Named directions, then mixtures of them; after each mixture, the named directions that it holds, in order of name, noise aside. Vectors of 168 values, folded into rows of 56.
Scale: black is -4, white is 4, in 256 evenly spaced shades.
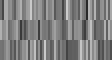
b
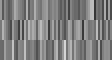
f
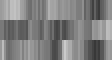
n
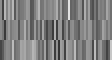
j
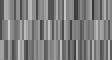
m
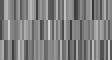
m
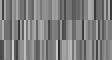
f, j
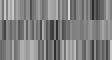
j, n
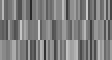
b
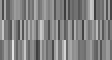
f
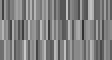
b, f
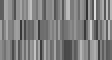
b, f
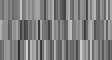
b, m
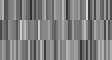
b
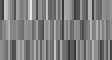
b, m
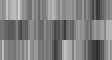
n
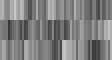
m, n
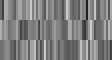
b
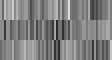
j, n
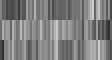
f, n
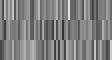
j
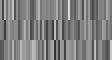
j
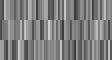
m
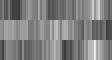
n
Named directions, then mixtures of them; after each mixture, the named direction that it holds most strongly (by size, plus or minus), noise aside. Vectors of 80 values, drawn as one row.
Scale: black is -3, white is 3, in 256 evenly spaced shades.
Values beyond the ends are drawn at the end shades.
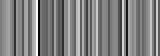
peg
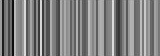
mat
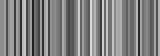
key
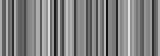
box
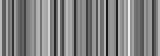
box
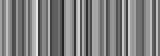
peg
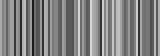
key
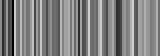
mat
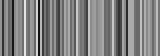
mat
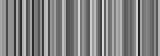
key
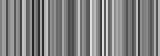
key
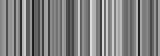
key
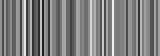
key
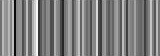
peg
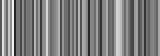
mat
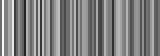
mat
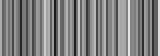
box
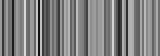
mat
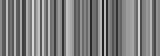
key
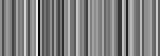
peg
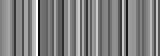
peg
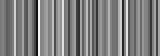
peg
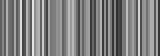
key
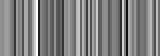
peg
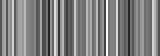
box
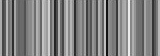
box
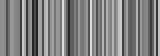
key
